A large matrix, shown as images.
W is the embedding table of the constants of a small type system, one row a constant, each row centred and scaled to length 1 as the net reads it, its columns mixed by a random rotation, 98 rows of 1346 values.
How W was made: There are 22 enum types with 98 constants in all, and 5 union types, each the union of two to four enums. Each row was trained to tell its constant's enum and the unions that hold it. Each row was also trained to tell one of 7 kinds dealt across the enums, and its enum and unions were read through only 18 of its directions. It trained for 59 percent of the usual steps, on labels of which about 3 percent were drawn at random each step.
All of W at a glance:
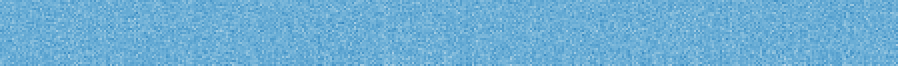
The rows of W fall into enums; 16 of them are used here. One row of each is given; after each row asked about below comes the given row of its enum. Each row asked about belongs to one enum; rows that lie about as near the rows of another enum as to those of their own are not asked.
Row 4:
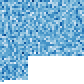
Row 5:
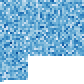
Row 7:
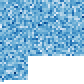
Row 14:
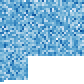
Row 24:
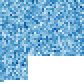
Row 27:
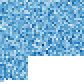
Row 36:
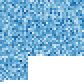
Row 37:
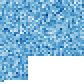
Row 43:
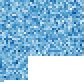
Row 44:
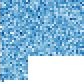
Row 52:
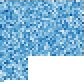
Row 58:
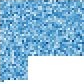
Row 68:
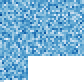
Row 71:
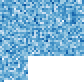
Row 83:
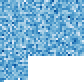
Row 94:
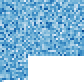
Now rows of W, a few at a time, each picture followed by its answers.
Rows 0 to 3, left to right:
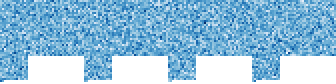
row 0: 43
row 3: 52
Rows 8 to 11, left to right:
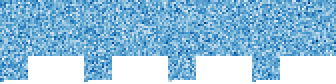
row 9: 94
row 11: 58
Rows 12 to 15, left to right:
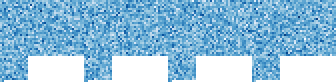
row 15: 27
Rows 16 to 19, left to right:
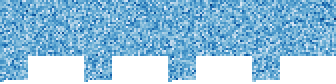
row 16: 14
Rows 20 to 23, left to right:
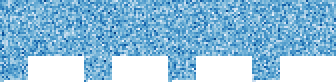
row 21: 36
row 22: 4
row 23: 94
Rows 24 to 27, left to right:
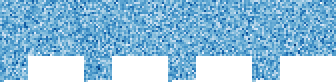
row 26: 14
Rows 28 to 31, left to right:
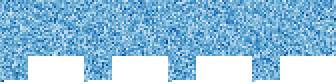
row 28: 7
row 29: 94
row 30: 94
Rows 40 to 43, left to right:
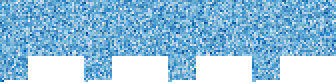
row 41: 68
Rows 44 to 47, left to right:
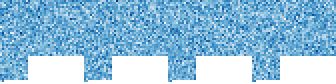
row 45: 4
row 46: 4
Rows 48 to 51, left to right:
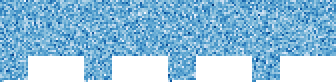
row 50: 44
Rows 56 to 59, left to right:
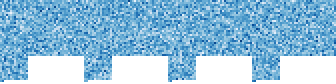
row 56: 7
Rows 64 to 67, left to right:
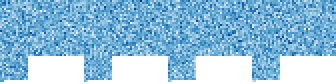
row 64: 27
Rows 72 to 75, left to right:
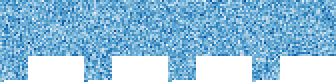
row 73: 7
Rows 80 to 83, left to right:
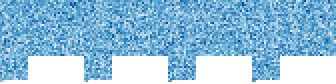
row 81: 68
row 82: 7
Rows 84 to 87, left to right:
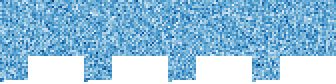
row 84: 71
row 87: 71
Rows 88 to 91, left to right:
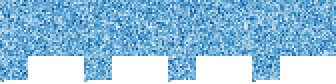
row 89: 43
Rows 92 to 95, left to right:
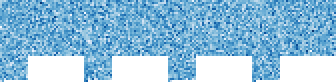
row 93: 71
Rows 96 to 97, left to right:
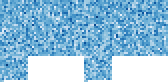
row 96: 71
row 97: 43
